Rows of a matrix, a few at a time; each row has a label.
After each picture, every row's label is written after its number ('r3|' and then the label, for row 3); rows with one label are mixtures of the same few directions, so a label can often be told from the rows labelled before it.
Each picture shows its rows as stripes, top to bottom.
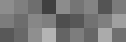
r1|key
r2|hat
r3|key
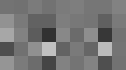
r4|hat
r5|key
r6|key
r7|key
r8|key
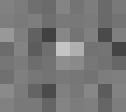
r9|key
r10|key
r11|key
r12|hat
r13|hat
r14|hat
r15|key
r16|key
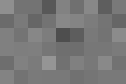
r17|key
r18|hat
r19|hat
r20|hat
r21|key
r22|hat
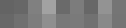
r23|key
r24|key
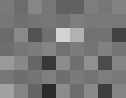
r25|hat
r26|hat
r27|hat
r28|key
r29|key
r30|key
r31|key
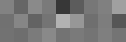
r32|hat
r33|hat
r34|key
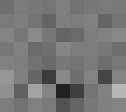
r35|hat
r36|key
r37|hat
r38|hat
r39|key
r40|key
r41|hat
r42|hat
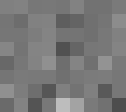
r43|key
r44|hat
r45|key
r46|hat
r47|key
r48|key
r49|key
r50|hat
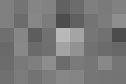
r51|hat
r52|hat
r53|hat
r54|hat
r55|key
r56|hat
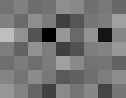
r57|hat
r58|hat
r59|key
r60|hat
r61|hat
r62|hat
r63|key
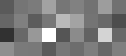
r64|key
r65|hat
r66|key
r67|key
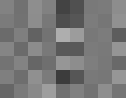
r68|hat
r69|hat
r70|hat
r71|hat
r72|hat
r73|hat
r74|key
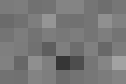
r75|hat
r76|key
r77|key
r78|key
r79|hat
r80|hat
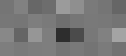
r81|hat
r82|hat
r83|hat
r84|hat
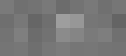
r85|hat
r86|hat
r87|hat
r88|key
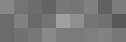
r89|key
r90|hat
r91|key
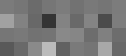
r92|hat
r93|key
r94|hat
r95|key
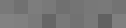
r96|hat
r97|key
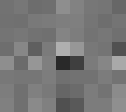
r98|hat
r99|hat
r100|hat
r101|hat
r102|hat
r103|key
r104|hat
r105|hat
